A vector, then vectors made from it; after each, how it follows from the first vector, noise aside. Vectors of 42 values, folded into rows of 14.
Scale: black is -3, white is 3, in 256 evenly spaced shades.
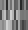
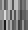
wrapped around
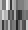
wrapped around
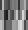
wrapped around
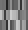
sign-scrambled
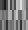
reversed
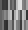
reversed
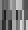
wrapped around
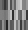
reversed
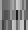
wrapped around
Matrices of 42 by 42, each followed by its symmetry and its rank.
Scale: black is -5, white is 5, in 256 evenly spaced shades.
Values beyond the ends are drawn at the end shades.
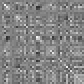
symmetric, rank five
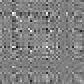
symmetric, rank three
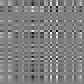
neither, rank one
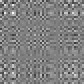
symmetric, rank two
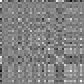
symmetric, rank three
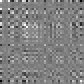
symmetric, rank three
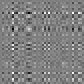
symmetric, rank two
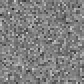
antisymmetric, full rank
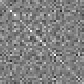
symmetric, rank five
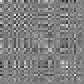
symmetric, rank three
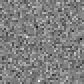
antisymmetric, full rank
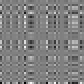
neither, rank one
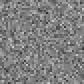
antisymmetric, full rank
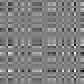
neither, rank one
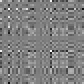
symmetric, rank two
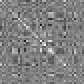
symmetric, rank five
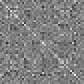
symmetric, rank five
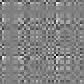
symmetric, rank two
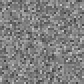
antisymmetric, full rank
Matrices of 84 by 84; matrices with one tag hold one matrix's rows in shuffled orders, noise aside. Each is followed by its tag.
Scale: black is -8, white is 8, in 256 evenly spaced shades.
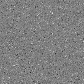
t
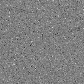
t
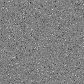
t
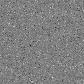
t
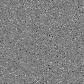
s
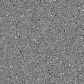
s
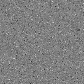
t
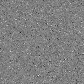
s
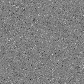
t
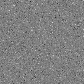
t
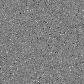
s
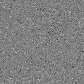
s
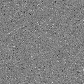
t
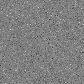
s
